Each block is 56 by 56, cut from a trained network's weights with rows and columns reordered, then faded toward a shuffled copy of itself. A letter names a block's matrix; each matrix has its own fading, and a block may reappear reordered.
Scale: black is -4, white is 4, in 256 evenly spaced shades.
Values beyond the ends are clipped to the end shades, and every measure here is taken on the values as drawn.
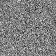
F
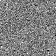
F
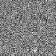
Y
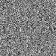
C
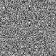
Y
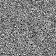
F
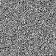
C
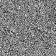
F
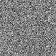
C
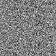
C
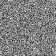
C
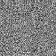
Y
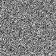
F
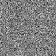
Y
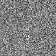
C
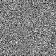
C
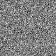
F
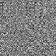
Y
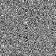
Y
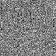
C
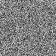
F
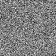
F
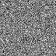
C
